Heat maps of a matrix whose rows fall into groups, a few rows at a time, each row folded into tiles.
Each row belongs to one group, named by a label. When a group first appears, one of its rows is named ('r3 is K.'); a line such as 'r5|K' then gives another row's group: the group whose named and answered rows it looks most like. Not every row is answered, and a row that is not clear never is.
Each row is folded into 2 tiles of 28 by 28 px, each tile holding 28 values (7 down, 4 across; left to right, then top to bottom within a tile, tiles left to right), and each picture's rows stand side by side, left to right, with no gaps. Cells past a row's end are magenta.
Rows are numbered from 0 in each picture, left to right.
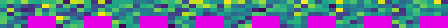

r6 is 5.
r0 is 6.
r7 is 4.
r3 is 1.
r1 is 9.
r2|5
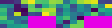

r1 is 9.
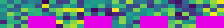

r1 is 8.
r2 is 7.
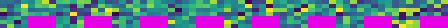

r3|4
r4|5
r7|8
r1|6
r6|7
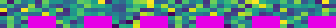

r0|7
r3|7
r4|1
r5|5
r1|4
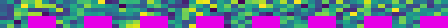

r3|4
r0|4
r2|8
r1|4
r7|7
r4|1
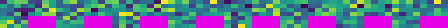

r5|6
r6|1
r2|7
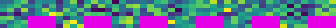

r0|9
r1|8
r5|6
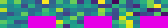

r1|5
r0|5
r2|8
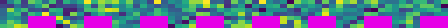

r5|9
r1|6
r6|5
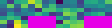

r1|8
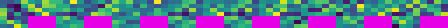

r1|9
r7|1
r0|6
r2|5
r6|7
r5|5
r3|9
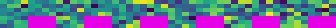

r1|9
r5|8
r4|9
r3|6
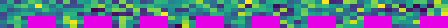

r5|4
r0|1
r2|1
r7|6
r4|1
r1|8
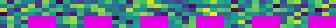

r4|7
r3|6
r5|8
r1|1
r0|7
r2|4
